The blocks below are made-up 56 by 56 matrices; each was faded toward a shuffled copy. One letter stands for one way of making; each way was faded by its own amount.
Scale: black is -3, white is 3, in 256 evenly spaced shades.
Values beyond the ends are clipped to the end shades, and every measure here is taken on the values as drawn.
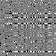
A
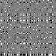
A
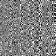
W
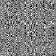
W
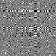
A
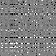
A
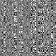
W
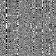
W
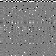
A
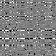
A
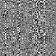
W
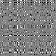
A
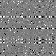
A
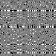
A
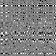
A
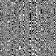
W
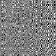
W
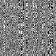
W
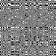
A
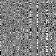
W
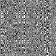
W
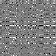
A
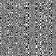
W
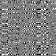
A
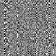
W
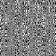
W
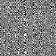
W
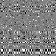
A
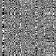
W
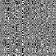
W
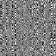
W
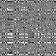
A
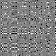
A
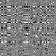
A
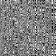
W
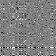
A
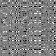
A
